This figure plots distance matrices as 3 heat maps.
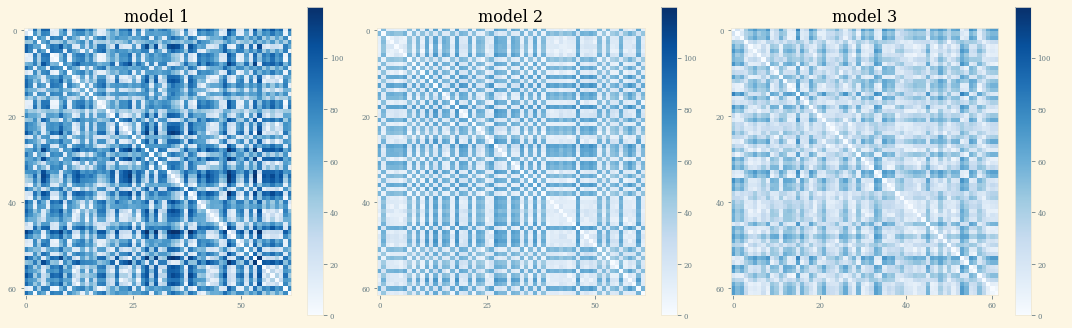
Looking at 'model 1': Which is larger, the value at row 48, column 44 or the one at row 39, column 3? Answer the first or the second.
the second
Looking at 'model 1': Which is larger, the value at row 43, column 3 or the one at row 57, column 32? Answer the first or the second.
the first
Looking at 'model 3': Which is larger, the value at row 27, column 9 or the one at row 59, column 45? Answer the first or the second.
the second
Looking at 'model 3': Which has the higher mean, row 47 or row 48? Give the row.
48
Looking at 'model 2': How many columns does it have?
62
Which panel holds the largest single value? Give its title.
model 1
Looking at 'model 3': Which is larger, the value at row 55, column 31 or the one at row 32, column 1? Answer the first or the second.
the second
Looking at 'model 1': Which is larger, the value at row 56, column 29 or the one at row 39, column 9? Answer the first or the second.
the second
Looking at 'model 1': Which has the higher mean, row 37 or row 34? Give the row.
34
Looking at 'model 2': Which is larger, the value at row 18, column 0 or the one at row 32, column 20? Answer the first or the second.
the first
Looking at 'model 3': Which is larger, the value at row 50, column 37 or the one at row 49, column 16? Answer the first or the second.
the second
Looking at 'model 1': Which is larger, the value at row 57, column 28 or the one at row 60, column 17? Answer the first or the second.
the first
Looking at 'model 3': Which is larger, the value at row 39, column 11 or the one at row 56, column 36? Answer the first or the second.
the first
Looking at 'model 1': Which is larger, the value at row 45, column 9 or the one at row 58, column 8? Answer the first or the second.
the second
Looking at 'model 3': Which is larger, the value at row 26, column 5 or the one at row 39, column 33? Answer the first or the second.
the first
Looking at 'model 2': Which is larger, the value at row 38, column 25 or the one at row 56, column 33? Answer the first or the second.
the second
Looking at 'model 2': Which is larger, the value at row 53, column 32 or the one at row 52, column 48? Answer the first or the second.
the second
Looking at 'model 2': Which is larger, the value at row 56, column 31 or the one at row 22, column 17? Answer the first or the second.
the first
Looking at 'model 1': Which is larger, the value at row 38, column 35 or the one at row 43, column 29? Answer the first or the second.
the second
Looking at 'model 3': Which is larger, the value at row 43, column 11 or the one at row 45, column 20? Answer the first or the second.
the second
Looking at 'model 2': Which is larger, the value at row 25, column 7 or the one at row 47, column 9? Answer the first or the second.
the second
